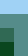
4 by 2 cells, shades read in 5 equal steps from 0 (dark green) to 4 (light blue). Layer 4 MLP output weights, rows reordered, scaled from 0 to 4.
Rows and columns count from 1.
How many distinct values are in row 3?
2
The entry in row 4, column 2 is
2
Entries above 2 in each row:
2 0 0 0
